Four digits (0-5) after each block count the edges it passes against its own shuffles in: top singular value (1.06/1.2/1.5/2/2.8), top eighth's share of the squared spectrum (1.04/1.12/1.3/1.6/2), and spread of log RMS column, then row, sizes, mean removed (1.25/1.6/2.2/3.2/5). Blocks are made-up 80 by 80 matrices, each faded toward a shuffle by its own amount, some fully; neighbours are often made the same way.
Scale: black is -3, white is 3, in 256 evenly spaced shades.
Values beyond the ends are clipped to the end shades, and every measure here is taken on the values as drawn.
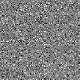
3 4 2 2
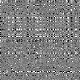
5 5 3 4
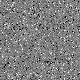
2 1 0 0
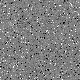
0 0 0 0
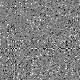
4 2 0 1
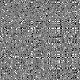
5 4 2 3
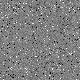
1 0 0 0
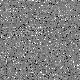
3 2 0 1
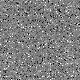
3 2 0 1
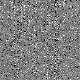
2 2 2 1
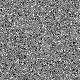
0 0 0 0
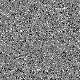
1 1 0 2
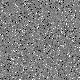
0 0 0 0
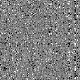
4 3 2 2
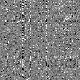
4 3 3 1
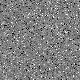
2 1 0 0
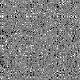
4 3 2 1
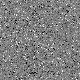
2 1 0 0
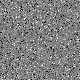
1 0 0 0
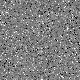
2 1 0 0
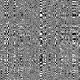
5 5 4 3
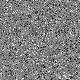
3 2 0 0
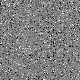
2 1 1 0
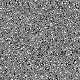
3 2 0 1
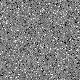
0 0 0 0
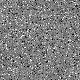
0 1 0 0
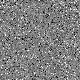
1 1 0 0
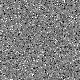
2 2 0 0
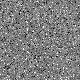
1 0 0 0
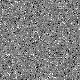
2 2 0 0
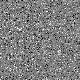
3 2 0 0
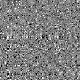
4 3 2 2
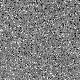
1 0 0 0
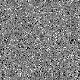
3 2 1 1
